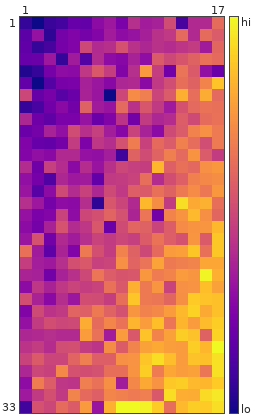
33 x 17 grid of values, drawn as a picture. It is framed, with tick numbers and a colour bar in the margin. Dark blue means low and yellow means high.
The texture is fine-grained noise. No regular stripes run through it. The halves do not mirror each other. The field climbs toward the bottom right. No single row or column stands out from its neighbours. The top left is the ninth with the lowest average.
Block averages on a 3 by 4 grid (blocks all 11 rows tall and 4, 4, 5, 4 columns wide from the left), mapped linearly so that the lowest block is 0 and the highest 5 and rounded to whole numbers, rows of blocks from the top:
0123
1234
2345
